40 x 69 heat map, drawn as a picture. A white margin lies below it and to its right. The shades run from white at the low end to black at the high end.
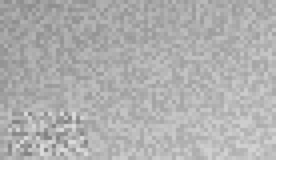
Average level on the scale: 30%. Grain: fine. Odd rows or columns: none. Stripes: none. Odd patch: rougher, in the bottom left. Slope: up to the top left. Mirror symmetry: none.
